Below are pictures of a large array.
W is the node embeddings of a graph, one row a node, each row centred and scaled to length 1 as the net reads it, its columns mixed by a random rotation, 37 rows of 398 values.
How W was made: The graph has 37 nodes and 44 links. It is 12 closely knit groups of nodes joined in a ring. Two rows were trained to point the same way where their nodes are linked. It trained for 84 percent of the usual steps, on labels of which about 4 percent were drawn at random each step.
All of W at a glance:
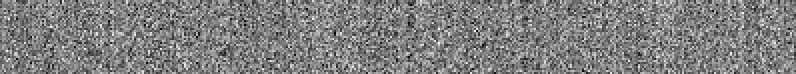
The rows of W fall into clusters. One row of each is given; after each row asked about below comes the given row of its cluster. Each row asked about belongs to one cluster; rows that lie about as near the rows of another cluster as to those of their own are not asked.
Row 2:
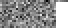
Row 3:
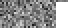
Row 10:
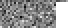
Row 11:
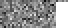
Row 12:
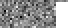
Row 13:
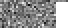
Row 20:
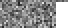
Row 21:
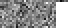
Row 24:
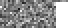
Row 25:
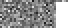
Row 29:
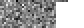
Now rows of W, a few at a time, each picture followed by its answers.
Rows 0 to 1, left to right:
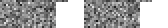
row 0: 29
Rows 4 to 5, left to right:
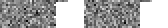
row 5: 20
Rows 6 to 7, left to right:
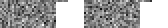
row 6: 13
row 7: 2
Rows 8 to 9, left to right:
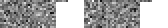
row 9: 29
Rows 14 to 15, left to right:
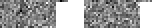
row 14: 21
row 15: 24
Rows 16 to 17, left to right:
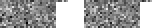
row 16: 10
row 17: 10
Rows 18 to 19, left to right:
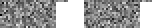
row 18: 3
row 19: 11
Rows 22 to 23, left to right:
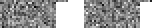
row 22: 13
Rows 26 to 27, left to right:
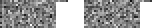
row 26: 2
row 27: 2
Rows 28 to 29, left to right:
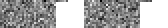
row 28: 24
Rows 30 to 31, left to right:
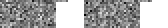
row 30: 25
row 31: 3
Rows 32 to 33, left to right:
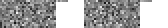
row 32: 12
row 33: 12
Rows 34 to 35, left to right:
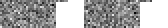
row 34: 11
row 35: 21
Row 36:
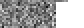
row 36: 20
